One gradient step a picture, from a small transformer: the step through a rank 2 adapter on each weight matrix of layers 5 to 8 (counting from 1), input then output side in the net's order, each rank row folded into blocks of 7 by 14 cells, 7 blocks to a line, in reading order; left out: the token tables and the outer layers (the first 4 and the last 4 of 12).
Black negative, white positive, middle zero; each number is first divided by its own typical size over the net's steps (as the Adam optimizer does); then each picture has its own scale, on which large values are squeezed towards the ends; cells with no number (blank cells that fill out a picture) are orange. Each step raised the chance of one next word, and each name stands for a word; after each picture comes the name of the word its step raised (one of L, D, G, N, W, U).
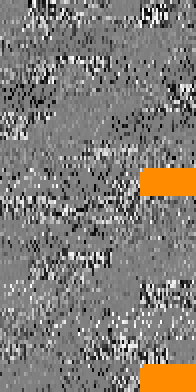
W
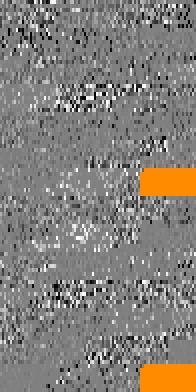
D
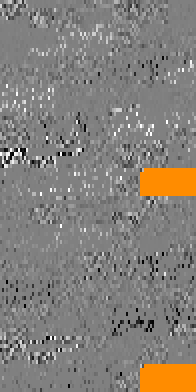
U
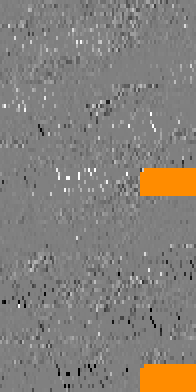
U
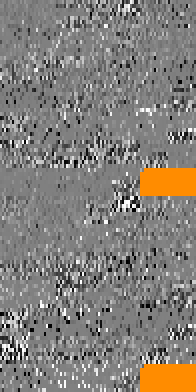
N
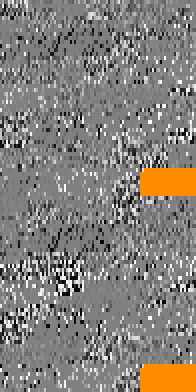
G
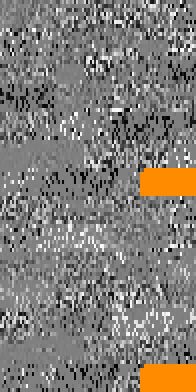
W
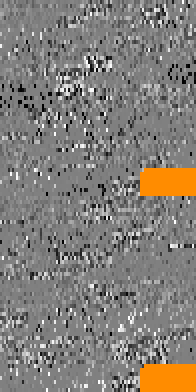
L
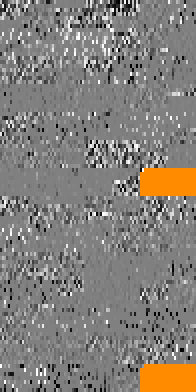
U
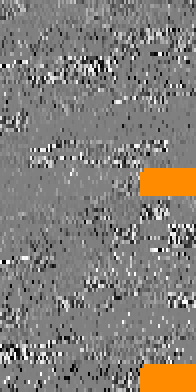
D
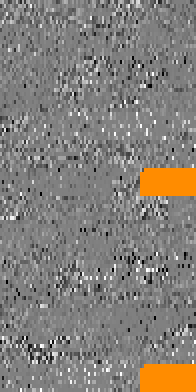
N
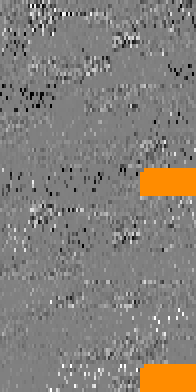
L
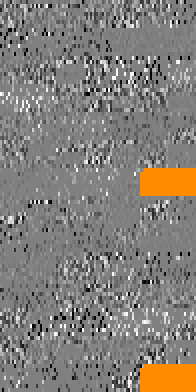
D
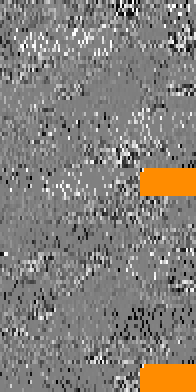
U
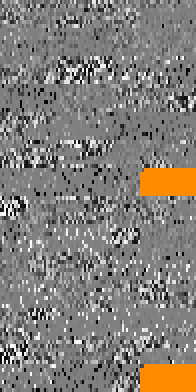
W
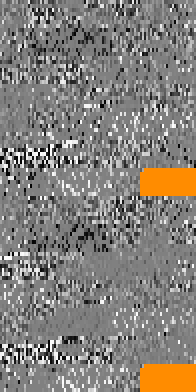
G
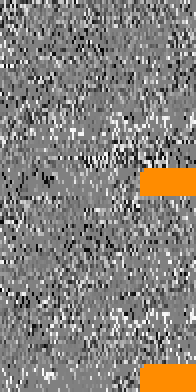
G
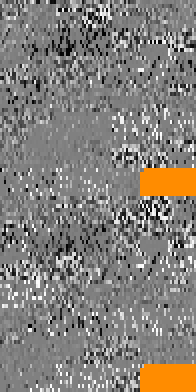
G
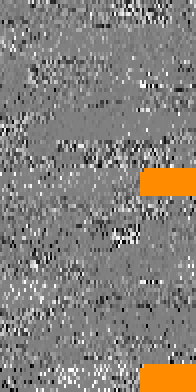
N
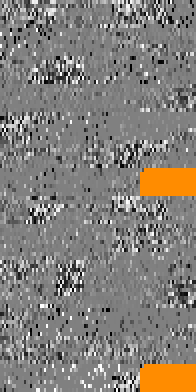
N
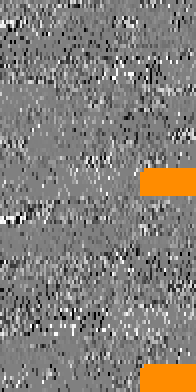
D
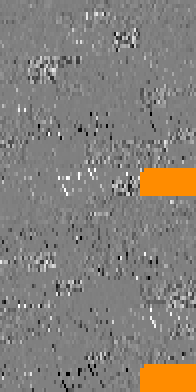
D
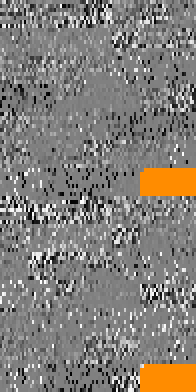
W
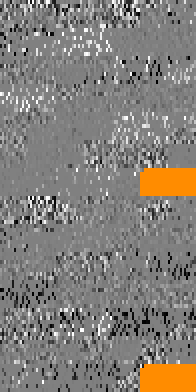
U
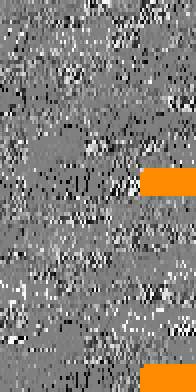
W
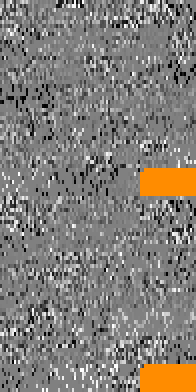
L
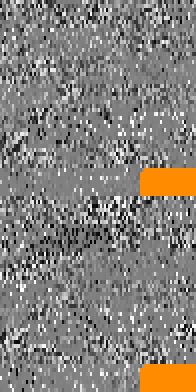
G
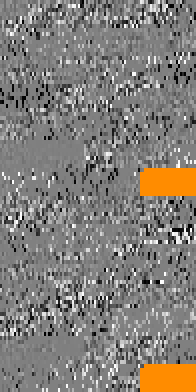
L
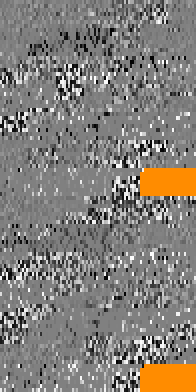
G
